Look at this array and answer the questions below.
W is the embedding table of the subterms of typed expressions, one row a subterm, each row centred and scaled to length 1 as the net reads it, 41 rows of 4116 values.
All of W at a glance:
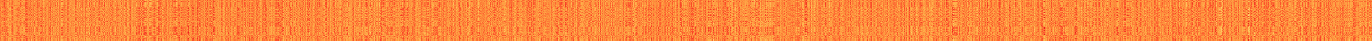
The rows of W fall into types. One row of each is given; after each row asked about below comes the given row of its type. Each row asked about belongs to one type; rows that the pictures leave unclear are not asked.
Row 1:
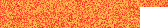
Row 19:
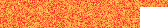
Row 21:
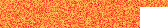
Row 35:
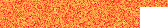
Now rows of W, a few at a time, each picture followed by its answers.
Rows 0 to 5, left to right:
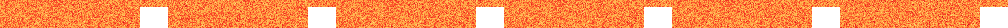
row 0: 19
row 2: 19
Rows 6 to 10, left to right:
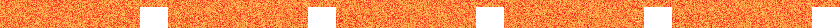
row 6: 19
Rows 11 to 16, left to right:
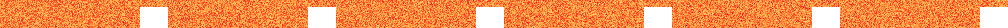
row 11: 19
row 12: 1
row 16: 21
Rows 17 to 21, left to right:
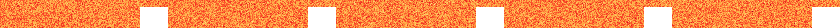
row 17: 1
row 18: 19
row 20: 19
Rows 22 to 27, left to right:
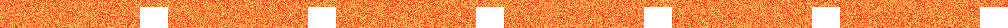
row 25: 21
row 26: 19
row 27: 1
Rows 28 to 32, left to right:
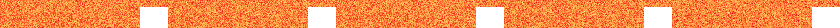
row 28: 1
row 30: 1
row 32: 21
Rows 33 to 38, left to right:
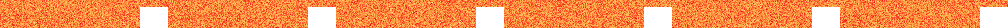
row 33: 1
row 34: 1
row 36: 19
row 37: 35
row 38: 19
